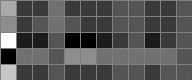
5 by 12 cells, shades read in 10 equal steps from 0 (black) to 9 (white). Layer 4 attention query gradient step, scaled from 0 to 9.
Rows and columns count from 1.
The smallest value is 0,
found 3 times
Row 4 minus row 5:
-7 2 2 0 3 3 2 1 1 2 1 0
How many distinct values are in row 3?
5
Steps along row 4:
up same down up same down same same same same down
